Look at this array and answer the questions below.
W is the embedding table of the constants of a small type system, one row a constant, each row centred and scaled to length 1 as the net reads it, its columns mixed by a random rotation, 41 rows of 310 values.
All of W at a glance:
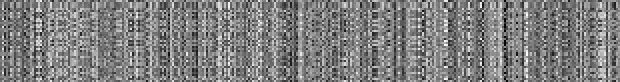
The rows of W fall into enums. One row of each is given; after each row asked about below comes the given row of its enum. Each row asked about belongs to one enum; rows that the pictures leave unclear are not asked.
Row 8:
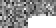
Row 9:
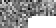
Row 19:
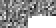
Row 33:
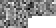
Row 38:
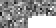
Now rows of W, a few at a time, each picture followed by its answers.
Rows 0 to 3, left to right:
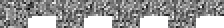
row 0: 33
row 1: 19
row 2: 19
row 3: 19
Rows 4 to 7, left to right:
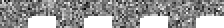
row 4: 9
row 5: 33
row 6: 8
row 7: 38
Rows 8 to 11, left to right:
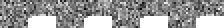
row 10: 33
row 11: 38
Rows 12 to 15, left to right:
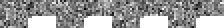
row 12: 33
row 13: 9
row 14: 38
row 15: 33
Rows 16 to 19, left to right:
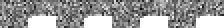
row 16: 8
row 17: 8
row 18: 9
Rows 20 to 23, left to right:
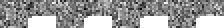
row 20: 33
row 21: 9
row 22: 33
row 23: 8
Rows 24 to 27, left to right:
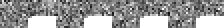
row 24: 9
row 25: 8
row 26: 38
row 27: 38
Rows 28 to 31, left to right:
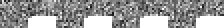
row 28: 9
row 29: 19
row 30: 38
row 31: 19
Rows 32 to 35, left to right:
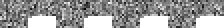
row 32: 19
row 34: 8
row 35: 8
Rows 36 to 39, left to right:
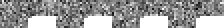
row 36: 9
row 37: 8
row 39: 33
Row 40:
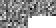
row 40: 19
